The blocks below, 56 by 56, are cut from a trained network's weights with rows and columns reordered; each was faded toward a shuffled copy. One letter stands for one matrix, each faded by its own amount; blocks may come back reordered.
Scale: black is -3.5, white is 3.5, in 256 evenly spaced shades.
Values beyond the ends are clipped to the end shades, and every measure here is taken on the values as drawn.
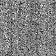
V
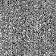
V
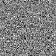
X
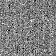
V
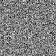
X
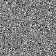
X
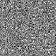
X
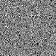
X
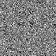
X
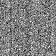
V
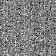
V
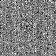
V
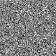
X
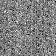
V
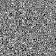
X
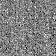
V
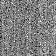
V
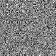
X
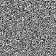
X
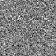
X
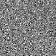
X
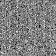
V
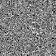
X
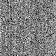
V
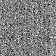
V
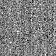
V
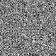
X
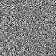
X
